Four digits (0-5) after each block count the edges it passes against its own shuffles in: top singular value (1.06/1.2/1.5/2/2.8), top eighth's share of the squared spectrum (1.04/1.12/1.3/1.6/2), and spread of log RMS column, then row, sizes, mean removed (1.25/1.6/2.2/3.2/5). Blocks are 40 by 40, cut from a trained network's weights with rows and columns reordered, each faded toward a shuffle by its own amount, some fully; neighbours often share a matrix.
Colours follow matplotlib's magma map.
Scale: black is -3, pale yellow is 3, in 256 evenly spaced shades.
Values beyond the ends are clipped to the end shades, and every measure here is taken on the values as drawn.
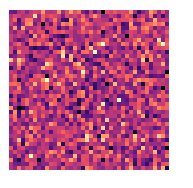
1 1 1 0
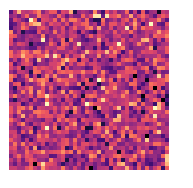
0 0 1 0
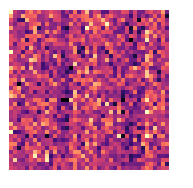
3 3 1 1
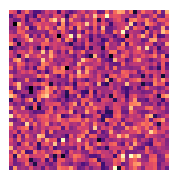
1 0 0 0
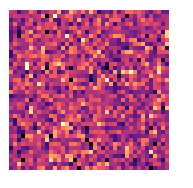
1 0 0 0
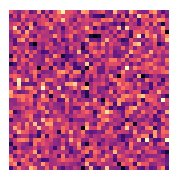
0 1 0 0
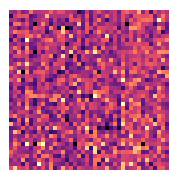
3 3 0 1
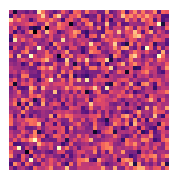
0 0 0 0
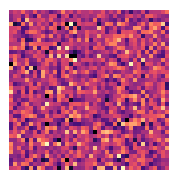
2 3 2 1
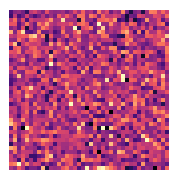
1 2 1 0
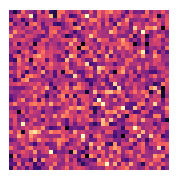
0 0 0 0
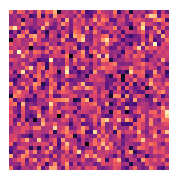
2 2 0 0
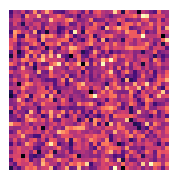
1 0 0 0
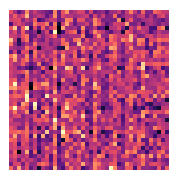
3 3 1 2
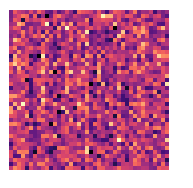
2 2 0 1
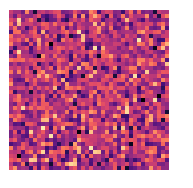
0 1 0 0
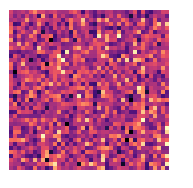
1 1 0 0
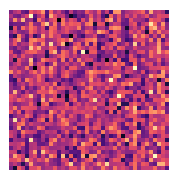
2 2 0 0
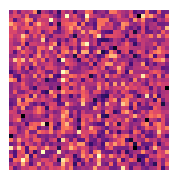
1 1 0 0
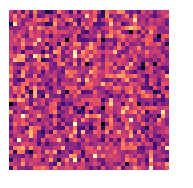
1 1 0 0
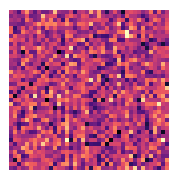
1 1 0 0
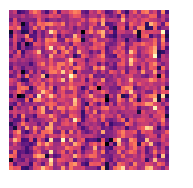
3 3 2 2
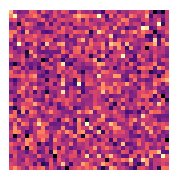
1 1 0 0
